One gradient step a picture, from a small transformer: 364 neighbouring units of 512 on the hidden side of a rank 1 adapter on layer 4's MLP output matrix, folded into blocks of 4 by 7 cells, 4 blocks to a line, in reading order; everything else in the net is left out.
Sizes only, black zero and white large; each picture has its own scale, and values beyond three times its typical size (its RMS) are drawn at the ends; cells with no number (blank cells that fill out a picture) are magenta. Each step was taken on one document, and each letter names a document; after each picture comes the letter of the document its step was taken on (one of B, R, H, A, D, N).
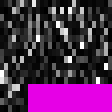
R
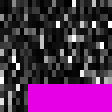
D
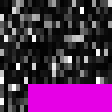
D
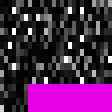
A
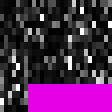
D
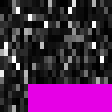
D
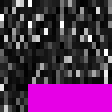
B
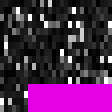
D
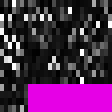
A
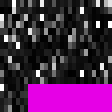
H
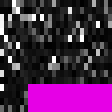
A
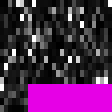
R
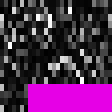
A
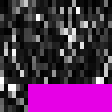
R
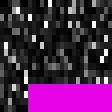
D
